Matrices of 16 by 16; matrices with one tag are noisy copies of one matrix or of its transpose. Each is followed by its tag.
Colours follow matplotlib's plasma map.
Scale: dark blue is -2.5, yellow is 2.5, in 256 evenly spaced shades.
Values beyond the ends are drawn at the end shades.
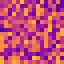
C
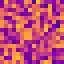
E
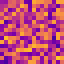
C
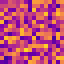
C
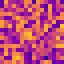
E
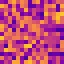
E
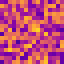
E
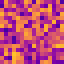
E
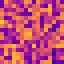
E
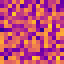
C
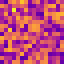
E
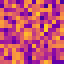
E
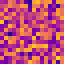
C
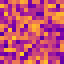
E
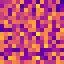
C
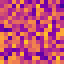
C
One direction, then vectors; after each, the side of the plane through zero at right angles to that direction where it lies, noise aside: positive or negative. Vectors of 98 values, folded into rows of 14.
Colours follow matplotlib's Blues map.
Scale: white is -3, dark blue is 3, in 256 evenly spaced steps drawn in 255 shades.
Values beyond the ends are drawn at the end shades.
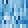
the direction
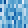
negative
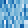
negative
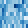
positive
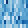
positive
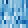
positive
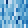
positive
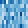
negative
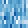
negative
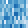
negative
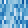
positive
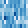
negative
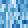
positive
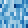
positive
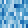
positive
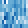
negative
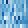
positive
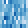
negative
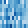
negative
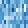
positive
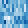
positive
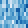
positive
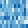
negative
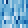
positive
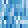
negative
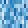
negative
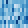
positive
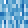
positive
